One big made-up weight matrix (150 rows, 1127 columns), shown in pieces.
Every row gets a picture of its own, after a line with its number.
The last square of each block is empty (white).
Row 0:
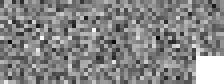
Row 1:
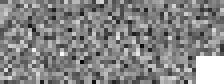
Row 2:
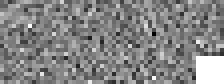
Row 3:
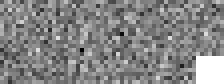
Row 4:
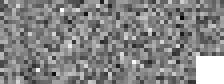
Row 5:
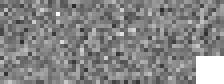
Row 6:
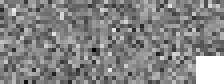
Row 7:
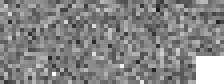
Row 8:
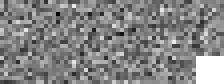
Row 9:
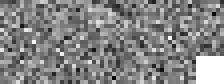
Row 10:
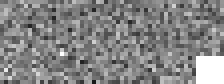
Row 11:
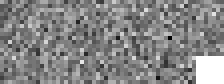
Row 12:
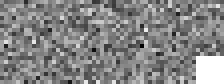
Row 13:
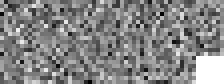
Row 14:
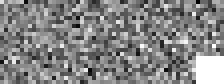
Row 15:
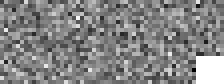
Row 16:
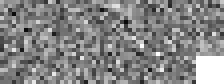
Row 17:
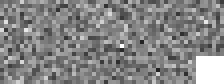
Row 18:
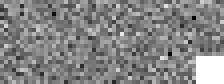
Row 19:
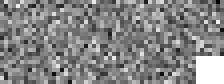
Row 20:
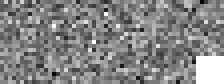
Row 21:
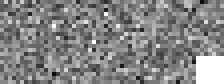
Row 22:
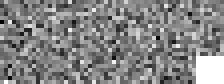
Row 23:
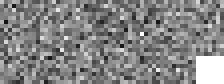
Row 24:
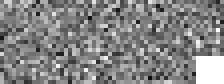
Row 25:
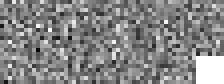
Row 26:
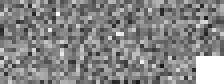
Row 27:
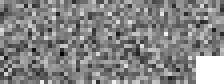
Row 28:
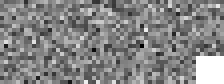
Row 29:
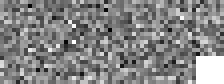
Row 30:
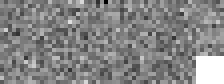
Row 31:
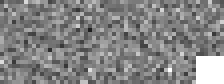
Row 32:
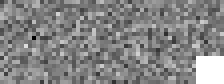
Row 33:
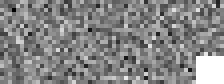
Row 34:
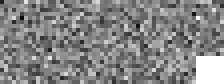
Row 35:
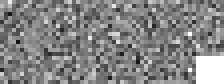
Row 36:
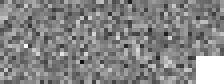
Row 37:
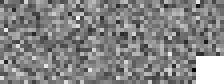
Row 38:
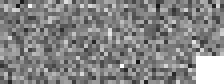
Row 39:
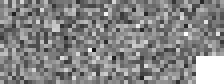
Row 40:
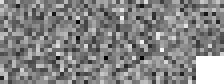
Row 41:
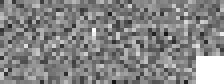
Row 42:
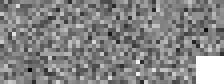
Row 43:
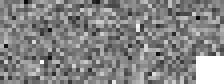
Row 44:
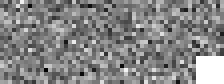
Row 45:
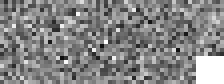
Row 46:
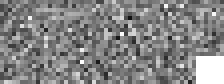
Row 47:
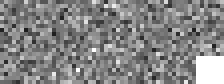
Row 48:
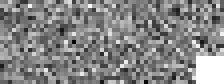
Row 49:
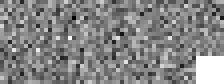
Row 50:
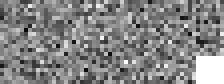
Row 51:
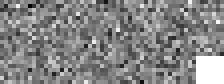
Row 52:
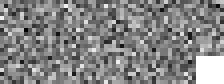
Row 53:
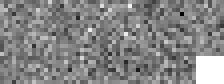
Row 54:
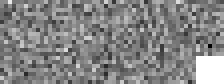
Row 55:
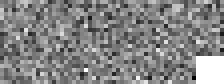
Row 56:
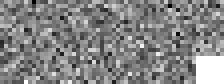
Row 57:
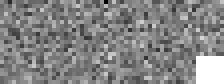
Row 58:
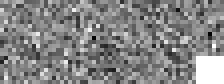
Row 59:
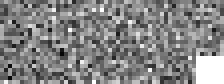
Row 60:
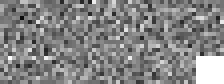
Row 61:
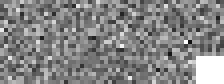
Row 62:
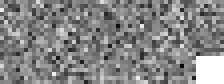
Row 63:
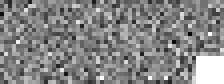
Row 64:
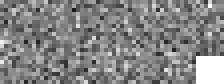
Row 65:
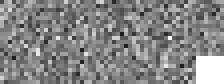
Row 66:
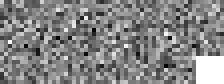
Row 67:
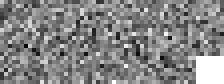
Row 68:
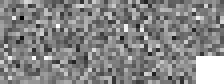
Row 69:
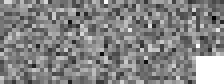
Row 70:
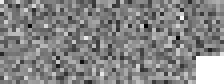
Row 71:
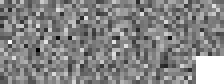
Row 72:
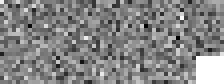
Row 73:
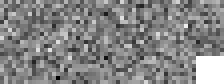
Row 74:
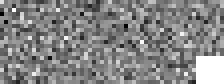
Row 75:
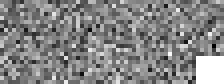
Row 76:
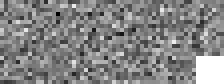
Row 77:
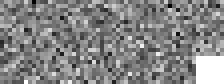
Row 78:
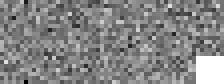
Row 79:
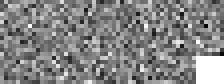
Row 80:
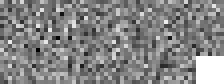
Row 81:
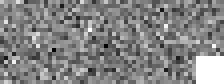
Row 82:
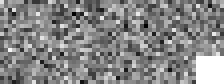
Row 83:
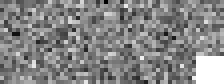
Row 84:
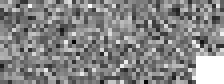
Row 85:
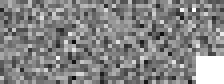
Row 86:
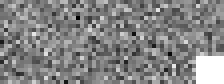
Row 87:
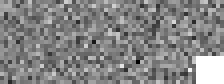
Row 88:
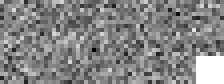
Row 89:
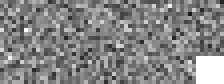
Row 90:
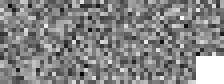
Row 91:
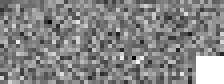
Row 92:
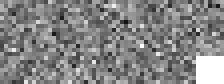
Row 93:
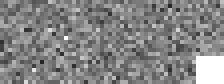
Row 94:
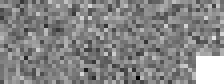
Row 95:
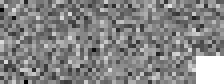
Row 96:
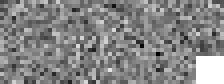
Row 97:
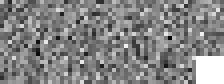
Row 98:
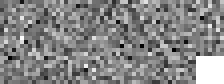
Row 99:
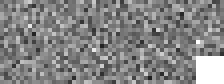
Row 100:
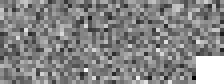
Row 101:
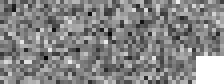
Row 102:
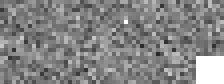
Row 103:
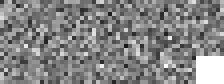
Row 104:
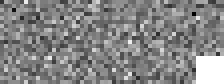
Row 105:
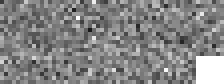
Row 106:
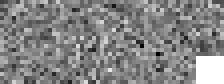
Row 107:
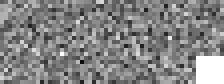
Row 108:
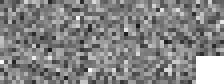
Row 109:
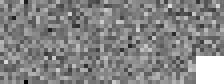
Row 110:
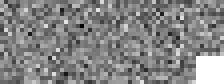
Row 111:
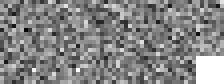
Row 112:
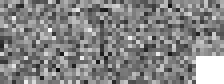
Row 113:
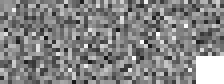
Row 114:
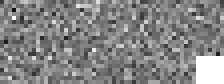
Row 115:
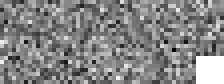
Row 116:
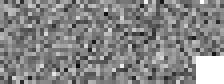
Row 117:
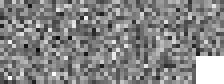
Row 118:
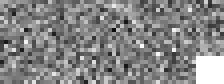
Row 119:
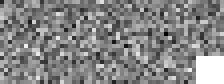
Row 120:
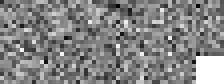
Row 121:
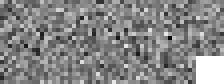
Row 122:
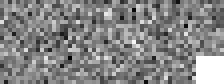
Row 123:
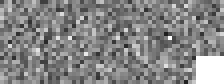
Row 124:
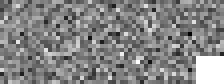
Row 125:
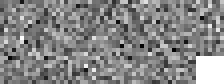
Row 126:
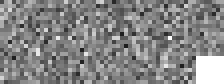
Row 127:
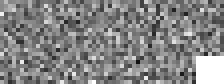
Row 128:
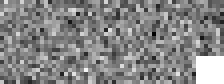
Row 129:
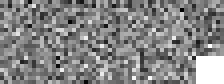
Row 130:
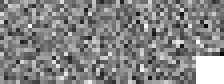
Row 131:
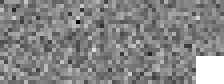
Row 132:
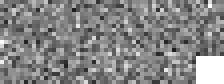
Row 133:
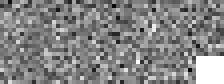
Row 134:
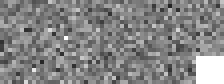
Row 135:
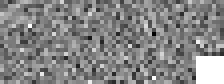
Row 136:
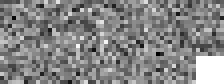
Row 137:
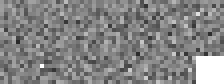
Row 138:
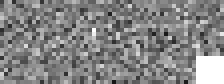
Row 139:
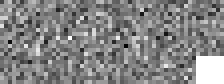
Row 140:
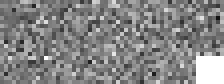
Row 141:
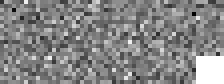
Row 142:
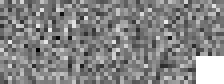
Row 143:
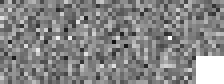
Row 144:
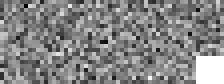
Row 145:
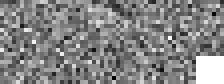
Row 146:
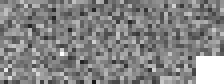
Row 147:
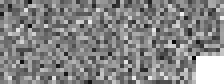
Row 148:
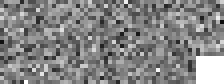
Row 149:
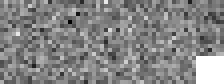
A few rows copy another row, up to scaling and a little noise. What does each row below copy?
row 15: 37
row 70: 72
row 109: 78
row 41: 138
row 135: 2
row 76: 8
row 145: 9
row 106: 96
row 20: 21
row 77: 56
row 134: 93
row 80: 142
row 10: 146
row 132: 64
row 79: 130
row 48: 84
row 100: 55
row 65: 126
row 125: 98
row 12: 28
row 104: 141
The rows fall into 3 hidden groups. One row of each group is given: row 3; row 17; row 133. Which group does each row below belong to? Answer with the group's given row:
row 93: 17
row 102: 17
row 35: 133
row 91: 133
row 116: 133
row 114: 17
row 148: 17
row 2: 133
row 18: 17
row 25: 3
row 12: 17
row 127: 133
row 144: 133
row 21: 133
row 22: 3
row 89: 17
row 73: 133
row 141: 17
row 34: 17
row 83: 133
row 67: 3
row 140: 17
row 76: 3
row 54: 133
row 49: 3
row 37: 17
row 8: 3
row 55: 133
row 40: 133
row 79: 133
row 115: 17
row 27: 3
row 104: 17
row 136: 17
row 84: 133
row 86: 17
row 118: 17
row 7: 133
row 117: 3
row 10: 3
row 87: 133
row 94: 133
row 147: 133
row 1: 3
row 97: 3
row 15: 17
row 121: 3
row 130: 133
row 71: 3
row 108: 17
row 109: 17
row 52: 17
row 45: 133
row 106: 17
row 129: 133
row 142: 3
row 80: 3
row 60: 17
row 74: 17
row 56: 17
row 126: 3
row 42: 133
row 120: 17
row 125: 17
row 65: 3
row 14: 17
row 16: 17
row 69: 133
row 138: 3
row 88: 17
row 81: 17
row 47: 17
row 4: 133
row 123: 3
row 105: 17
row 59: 3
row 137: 133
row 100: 133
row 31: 17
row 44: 133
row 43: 17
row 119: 3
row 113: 133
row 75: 17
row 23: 17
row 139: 3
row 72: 133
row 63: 133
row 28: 17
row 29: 133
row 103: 3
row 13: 133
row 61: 17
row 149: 133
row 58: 17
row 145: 17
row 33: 133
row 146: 3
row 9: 17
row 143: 3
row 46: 3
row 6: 17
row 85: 133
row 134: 17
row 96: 17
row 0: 3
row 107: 3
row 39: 133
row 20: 133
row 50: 133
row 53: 17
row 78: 17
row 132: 17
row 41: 3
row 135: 133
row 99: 133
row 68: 17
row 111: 17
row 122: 133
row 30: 133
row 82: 17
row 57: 133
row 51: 133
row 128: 133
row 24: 133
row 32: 3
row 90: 133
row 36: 3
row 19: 133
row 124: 133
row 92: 17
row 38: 133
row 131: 17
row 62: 133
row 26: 3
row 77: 17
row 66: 3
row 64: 17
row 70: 133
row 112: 17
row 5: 3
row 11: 3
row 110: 133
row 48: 133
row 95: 17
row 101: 133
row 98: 17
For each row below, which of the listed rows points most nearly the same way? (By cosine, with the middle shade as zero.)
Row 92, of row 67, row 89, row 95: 67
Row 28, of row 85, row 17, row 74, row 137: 17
